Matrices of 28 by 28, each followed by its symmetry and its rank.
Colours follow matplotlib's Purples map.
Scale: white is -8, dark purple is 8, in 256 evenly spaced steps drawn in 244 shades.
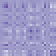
symmetric, rank two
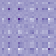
symmetric, rank two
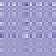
neither, rank one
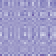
neither, rank two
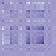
symmetric, rank two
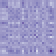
symmetric, rank three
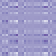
neither, rank one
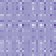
neither, rank two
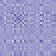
symmetric, rank three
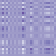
neither, rank one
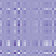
neither, rank one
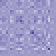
symmetric, rank three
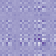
symmetric, rank two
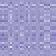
neither, rank two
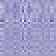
neither, rank two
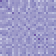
symmetric, rank three
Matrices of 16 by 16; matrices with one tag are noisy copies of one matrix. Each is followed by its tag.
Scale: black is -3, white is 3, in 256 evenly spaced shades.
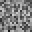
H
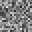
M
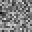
M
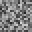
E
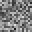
M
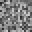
H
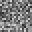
M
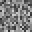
H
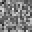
H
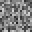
H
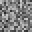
E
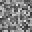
H
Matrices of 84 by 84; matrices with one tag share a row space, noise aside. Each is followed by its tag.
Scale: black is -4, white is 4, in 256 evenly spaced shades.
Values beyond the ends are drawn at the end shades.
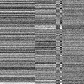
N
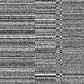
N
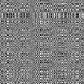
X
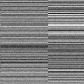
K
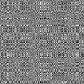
X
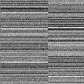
K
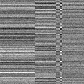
N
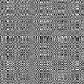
X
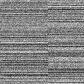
K
